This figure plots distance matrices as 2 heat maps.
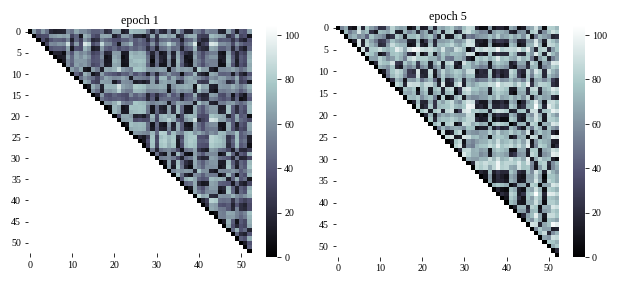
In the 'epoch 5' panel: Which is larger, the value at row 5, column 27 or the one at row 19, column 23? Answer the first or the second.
the second
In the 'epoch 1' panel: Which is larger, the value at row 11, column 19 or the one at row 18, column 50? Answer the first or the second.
the first
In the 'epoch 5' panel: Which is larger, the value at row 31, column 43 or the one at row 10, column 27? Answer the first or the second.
the first
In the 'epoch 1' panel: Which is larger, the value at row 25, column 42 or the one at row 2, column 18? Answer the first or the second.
the second
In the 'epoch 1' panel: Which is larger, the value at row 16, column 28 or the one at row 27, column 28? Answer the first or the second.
the second
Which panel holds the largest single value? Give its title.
epoch 5
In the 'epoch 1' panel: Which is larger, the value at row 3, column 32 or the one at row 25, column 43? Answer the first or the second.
the second
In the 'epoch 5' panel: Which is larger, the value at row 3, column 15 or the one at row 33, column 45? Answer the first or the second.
the second
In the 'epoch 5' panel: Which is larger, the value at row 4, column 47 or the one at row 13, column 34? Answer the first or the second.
the first
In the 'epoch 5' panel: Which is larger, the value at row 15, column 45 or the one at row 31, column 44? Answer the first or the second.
the second
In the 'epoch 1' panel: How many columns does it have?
53
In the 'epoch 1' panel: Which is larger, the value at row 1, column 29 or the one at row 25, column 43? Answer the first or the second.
the second
